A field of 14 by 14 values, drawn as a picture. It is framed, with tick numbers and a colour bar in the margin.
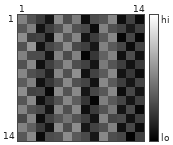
Mirror symmetry: none. Stripes: upright, repeating 3 times. Histogram: flat. Average level on the scale: 30%.
